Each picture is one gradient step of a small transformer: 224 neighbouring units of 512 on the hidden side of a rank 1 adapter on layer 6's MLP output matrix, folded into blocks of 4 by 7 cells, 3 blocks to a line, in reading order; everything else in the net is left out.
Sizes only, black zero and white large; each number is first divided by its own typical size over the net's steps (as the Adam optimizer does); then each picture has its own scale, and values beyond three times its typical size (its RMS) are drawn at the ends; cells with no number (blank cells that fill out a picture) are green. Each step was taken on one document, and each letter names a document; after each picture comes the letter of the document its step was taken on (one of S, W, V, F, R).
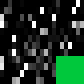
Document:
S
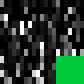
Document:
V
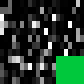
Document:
S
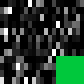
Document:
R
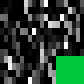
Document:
V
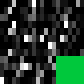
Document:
R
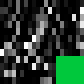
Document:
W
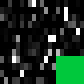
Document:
R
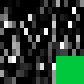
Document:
S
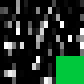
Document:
W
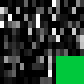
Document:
W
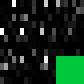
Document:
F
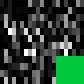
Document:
V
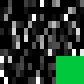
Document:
V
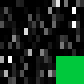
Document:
S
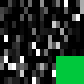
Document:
R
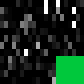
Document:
S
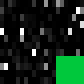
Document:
F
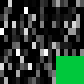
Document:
V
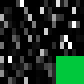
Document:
S
